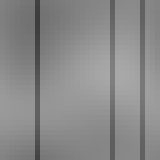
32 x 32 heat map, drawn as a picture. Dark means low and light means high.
Columns 8, 23 and 29 differ from the columns beside them. The values are skewed, with a long tail toward low values. The top left is the ninth with the lowest average.
